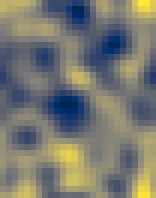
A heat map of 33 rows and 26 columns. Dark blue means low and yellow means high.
Stripes: none. Histogram: bell-shaped. Odd rows or columns: none.
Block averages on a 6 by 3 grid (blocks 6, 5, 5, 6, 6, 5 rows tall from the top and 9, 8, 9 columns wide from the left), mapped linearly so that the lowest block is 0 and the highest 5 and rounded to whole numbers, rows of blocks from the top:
5 1 4
1 2 2
2 3 2
2 0 3
4 5 4
4 5 4
